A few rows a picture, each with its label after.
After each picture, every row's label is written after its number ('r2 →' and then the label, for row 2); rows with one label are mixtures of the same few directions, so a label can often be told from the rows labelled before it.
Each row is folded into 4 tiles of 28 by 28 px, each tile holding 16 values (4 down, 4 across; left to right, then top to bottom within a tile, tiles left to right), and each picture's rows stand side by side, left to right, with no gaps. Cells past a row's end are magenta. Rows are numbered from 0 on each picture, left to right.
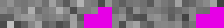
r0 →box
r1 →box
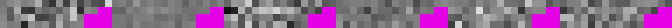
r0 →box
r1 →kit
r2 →kit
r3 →box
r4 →box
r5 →kit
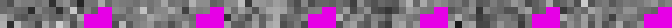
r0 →box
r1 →box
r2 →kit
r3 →kit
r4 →box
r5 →kit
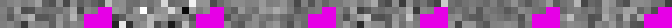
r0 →box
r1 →box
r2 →kit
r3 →box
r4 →box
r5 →kit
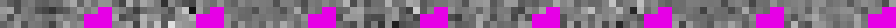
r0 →kit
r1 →box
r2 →box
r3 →box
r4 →kit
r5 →box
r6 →box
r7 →box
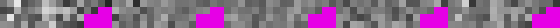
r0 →kit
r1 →kit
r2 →kit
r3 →box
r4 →kit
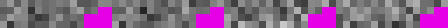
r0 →box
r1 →box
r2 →box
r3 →box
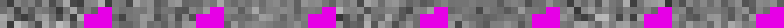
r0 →box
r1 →kit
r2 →box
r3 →kit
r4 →box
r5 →box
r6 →box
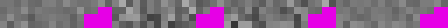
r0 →box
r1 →box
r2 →box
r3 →box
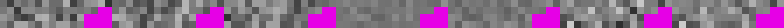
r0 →box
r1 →kit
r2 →kit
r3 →box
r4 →box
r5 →box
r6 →box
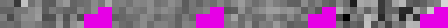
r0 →kit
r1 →kit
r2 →kit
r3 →kit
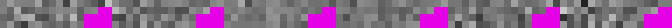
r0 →box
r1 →kit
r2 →kit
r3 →kit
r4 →box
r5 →kit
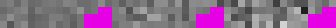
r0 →box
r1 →box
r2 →box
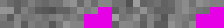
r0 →kit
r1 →kit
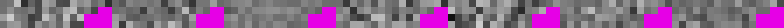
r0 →kit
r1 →box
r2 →kit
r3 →box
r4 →kit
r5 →box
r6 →box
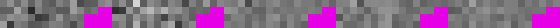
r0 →box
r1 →kit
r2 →kit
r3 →kit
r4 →kit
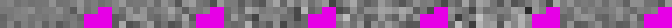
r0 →box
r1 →box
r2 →box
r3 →kit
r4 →box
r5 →box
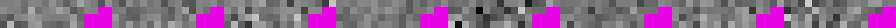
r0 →box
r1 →box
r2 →box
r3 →kit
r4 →box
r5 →box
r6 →box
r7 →kit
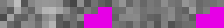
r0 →kit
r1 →box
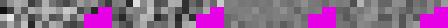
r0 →kit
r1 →kit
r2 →box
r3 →kit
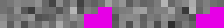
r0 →box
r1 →box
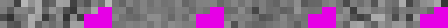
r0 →kit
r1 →box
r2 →box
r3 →box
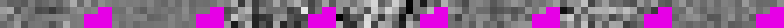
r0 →kit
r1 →box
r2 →box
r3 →kit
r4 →kit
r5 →kit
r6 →box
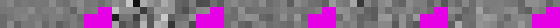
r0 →box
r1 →kit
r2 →box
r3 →kit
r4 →box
